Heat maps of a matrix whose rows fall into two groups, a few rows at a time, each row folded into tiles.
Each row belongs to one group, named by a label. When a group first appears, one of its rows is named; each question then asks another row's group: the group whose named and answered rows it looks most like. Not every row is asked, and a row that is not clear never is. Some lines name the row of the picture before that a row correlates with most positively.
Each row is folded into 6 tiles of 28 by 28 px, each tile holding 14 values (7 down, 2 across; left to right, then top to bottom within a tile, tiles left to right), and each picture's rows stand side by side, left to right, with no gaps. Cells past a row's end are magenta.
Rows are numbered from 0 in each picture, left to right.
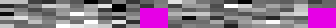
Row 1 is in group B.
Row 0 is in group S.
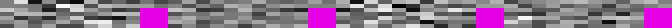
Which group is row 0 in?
B
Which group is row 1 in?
B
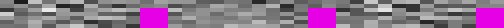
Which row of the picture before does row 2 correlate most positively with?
2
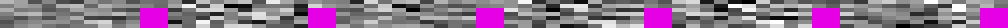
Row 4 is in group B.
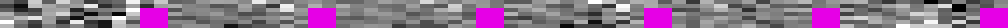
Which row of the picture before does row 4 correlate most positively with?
2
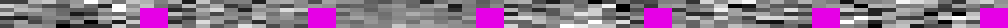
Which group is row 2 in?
S
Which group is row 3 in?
S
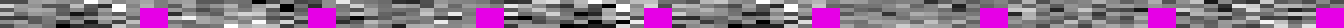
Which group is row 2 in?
B
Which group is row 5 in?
S
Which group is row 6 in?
B
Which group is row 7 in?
B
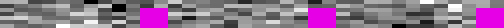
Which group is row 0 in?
S
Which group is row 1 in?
B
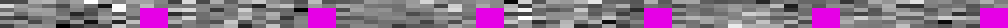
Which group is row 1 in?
B
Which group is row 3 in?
B
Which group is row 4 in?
S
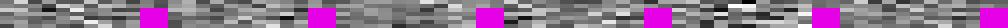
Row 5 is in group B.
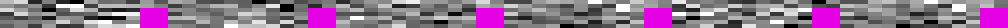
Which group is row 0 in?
B
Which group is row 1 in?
S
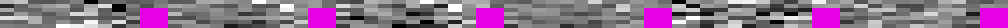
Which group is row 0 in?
S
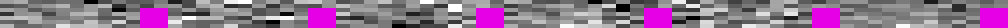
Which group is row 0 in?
S
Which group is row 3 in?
S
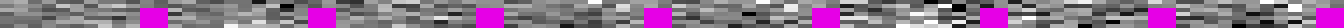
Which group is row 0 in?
B
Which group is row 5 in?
S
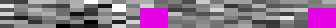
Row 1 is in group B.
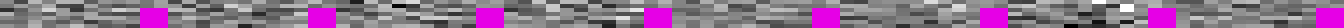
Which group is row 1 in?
B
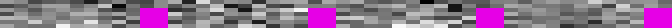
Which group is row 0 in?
S
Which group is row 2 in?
S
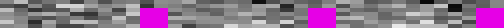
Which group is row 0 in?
B
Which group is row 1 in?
S
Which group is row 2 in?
S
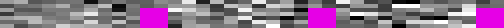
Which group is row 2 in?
B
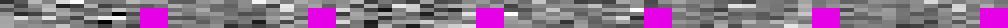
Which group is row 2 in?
B
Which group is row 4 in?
B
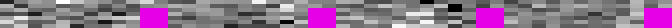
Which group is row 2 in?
S
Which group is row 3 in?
B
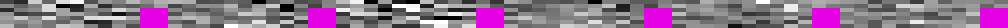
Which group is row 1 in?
S
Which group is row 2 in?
B
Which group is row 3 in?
S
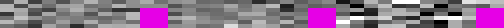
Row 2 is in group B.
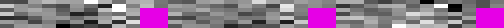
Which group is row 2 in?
S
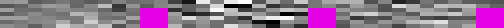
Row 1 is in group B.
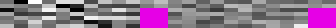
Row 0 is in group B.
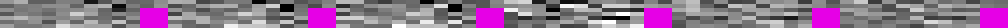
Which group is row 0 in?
S
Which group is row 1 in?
S
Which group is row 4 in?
B
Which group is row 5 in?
B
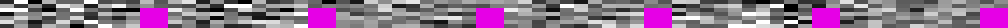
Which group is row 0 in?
B
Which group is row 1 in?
B
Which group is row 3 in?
B
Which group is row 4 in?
S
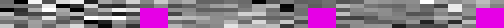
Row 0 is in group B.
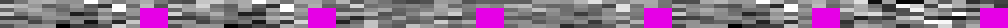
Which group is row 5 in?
B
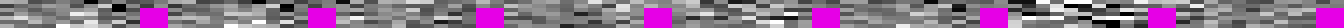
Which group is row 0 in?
S
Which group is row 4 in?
B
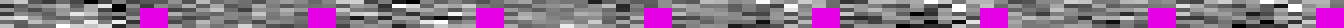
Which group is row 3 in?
S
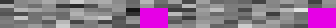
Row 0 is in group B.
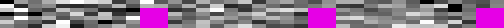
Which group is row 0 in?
B
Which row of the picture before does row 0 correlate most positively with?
0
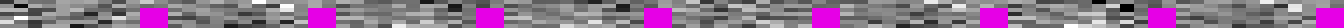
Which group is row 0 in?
B
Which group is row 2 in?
S
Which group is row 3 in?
S
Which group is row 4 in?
B
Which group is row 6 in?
S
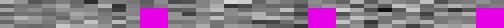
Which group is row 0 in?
S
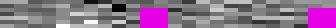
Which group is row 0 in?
S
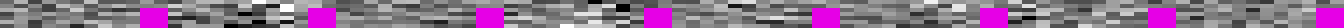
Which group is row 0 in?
B
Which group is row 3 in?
S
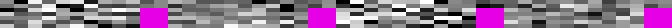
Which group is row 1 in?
S
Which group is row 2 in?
B
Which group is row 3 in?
B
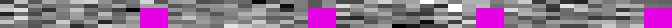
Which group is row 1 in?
S
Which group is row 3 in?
B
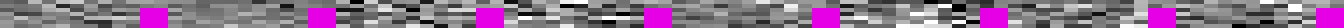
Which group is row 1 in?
S
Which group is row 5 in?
S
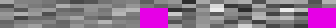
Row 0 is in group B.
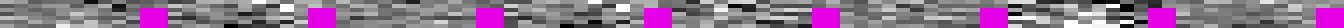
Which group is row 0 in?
S
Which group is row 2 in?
B
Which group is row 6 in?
S
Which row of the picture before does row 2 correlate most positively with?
0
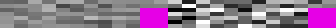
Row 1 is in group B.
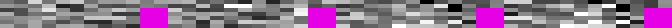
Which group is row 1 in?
B
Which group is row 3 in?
S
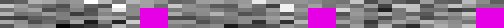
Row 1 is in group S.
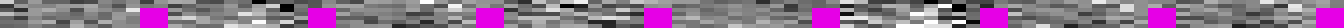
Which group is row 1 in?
S
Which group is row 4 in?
S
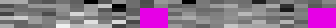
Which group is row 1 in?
S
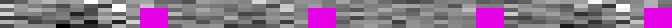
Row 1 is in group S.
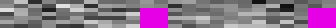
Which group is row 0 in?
B
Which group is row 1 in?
S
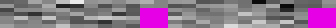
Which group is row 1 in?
S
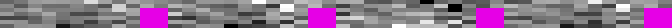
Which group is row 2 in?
S
